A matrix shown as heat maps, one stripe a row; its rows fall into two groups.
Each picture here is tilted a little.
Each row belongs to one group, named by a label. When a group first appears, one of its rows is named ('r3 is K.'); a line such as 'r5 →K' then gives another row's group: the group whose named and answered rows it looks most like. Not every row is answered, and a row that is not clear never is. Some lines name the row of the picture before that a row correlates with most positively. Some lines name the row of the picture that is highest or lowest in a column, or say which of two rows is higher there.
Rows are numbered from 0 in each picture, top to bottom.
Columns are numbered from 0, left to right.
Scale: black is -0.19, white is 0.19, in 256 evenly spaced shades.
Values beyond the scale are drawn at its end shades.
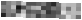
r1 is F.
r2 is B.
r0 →B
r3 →B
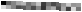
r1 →F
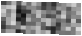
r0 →B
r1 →F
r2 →F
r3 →F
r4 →F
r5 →F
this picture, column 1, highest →1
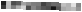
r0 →B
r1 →B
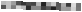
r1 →B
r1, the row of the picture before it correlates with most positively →1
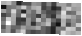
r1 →B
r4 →F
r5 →F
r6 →B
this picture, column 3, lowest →0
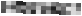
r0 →F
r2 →F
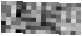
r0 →F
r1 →F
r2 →F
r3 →F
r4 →F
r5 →B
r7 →F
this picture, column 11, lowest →1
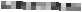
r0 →F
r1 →F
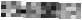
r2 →F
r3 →B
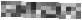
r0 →B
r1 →F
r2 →F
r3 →B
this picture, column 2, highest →1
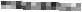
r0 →B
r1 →F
